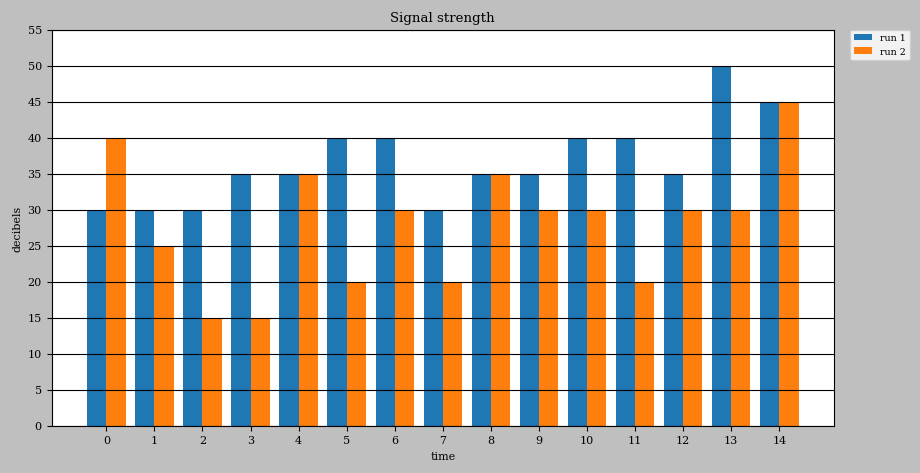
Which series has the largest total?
run 1
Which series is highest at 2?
run 1
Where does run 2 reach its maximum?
14
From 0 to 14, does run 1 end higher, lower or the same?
higher
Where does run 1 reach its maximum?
13
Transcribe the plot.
Title: Signal strength
x-axis: time, ticks 0 1 2 3 4 5 6 7 8 9 10 11 12 13 14
y-axis: decibels, ticks 0 5 10 15 20 25 30 35 40 45 50 55
Legend: run 1, run 2
Values:
run 1: 30 30 30 35 35 40 40 30 35 35 40 40 35 50 45
run 2: 40 25 15 15 35 20 30 20 35 30 30 20 30 30 45
